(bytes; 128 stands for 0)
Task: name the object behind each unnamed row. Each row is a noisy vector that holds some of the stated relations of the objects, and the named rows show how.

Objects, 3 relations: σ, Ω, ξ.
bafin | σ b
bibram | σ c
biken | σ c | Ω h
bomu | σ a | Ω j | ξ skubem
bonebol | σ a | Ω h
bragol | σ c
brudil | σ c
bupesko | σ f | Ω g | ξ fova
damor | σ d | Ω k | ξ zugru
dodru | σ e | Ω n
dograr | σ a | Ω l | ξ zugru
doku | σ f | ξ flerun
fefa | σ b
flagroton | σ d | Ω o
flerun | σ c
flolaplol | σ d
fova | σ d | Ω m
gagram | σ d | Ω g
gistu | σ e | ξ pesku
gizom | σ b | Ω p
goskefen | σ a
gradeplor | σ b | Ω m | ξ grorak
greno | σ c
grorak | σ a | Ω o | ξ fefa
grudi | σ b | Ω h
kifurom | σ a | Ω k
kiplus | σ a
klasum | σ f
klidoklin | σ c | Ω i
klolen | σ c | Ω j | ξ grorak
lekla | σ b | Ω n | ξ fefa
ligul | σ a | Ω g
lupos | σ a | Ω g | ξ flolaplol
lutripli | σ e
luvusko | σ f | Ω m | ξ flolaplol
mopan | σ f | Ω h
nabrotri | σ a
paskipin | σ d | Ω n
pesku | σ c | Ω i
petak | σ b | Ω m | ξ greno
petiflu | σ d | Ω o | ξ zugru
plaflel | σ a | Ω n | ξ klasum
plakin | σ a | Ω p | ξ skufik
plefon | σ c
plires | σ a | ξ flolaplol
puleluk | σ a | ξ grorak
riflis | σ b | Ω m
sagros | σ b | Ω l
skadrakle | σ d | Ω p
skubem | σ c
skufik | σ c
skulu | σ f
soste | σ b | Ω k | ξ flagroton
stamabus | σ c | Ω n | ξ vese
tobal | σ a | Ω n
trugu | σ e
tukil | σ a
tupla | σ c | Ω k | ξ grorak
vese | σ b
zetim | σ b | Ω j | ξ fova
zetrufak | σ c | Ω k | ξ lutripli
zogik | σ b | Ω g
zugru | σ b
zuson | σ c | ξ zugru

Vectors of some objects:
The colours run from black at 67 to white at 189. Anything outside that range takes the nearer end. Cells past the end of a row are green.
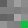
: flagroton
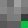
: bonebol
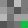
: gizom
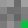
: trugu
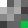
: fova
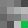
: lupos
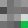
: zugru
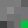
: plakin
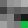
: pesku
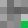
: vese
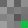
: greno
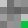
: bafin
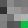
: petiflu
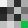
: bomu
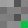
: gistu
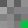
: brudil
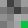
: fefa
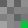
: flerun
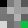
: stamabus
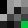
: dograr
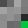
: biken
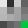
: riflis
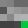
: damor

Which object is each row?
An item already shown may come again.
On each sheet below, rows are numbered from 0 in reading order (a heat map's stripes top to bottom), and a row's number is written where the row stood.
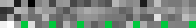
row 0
klolen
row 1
stamabus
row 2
puleluk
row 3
zetrufak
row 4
flolaplol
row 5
paskipin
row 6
gagram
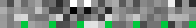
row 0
zogik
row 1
bupesko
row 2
sagros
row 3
zetim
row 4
soste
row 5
skadrakle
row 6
gradeplor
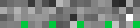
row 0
ligul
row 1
tupla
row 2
plires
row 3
flagroton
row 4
lekla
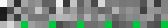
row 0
bomu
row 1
bupesko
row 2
riflis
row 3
grudi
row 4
kifurom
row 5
zuson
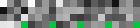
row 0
zetim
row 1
fova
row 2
luvusko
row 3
grorak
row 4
plaflel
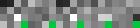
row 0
lekla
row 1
flolaplol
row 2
lekla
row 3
zogik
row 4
mopan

